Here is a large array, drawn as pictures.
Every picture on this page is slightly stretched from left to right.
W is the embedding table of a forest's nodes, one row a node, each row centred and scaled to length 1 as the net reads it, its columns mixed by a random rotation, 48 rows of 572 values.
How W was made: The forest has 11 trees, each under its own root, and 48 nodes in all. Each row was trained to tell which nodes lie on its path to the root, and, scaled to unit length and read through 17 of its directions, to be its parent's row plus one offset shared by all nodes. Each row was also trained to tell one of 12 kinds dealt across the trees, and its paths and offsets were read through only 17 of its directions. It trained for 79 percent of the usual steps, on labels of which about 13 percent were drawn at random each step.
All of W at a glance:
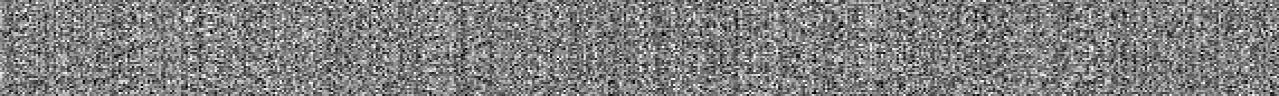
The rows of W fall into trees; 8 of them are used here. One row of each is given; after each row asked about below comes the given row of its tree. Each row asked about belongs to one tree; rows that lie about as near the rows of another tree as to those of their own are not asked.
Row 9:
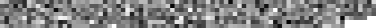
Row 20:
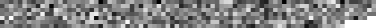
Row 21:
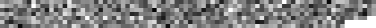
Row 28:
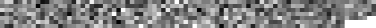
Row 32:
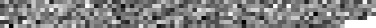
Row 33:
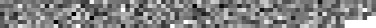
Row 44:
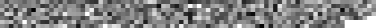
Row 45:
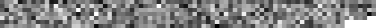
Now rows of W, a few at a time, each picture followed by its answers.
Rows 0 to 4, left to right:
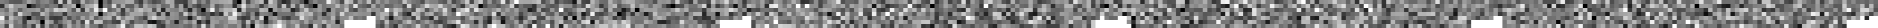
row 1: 44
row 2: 45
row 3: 28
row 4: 33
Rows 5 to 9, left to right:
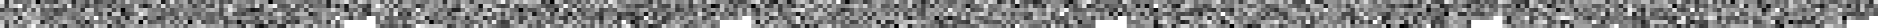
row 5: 21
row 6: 44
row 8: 9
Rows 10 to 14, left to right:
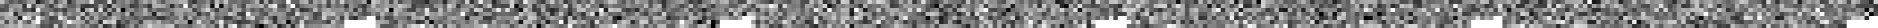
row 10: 9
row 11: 44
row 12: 21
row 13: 44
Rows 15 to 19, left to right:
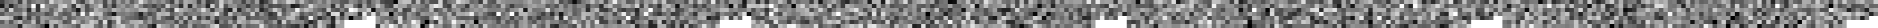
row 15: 20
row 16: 9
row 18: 9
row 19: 45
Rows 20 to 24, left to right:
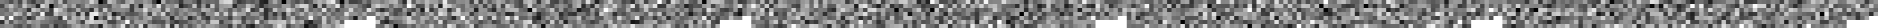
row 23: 33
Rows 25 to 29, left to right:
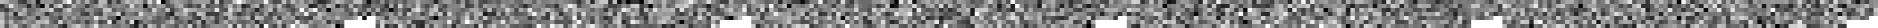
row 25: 21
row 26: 20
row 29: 21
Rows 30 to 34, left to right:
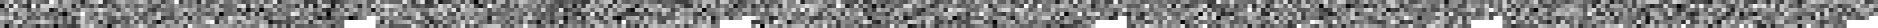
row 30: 28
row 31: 44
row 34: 44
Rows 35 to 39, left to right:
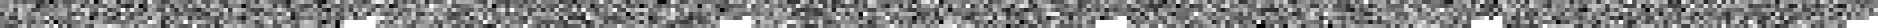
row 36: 32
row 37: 28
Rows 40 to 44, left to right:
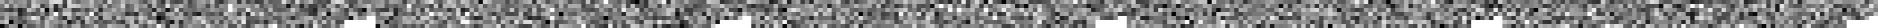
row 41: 20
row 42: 32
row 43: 20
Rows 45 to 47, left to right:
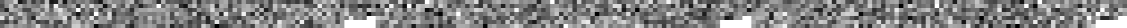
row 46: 28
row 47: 20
